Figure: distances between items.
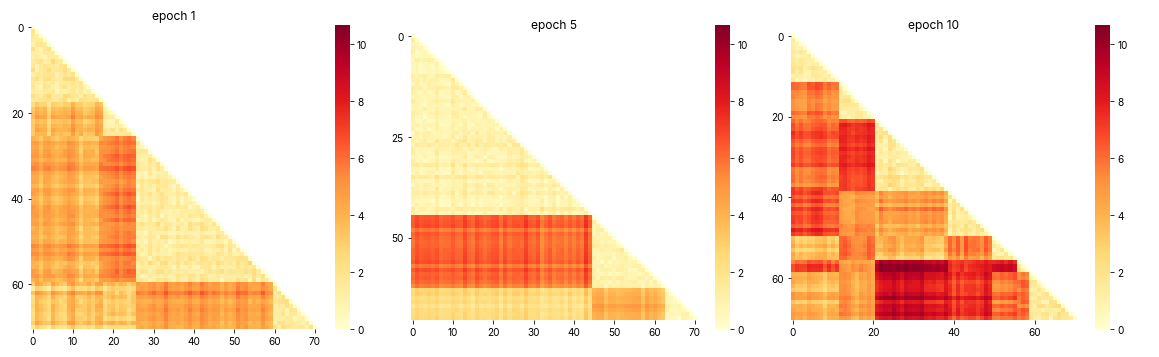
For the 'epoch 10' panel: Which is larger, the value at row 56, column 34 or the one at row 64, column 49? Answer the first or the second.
the first
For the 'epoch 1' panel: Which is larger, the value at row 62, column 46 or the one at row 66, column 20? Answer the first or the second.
the first
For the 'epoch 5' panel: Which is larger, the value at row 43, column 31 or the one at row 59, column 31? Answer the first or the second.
the second
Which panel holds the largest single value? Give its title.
epoch 10
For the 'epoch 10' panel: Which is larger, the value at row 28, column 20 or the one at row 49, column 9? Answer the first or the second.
the first
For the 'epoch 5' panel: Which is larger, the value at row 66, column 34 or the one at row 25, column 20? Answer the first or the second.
the first
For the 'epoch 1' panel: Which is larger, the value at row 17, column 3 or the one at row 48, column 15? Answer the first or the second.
the second
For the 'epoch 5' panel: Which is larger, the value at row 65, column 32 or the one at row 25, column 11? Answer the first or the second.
the first
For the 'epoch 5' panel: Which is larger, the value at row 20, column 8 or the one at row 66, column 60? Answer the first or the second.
the second
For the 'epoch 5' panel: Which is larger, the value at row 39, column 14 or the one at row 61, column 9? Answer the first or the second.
the second
